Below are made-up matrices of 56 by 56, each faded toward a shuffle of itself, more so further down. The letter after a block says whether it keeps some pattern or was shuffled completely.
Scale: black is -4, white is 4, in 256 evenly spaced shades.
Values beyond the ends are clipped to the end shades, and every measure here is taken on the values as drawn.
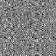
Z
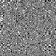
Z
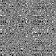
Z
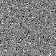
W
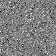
W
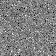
W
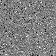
W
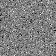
W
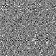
Z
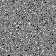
W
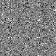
Z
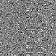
Z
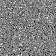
W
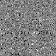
Z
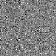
Z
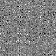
Z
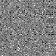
Z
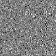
Z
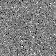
W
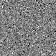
W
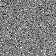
W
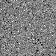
W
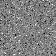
W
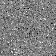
W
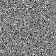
W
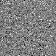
Z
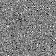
W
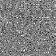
Z
